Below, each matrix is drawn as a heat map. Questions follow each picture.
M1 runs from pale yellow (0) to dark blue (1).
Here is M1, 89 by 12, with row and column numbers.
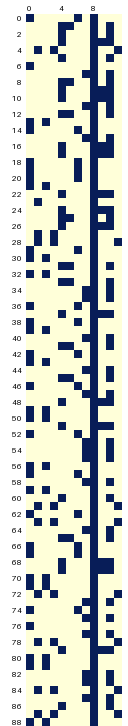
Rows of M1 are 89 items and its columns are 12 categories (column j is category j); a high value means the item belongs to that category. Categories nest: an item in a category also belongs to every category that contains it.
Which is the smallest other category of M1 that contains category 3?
1
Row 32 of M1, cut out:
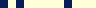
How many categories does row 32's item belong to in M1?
3
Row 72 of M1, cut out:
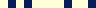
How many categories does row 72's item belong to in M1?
4
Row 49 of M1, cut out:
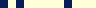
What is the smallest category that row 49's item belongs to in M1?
2
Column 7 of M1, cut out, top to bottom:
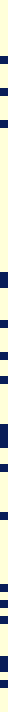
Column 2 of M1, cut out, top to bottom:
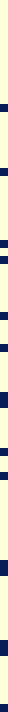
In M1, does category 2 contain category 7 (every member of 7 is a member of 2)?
no
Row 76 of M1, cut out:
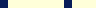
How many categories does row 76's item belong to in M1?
2
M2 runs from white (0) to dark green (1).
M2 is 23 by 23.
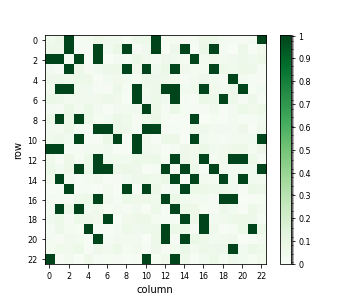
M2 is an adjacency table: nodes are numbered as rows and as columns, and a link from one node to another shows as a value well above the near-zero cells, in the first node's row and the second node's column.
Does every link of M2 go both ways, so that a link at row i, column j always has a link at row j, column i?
yes
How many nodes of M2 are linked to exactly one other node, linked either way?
3
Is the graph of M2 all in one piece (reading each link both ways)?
yes
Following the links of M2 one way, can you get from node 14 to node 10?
yes
